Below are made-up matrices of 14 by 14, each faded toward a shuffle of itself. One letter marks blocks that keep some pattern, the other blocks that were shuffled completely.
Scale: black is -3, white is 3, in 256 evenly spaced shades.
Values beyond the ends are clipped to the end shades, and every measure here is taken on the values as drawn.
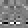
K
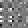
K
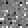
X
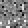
X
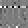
K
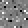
X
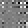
K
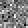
X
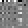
K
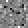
X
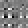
K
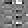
K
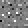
X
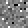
X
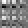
K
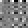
K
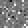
X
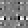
K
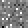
X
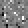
X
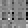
K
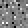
X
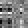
K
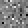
X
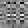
K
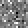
X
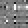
K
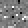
X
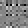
K
